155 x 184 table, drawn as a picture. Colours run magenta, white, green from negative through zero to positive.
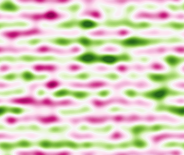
Lone odd cells: none. Ninth with the lowest average: top left. Slope: none. Stripes: horizontal, repeating 9 times. Histogram: bell-shaped.
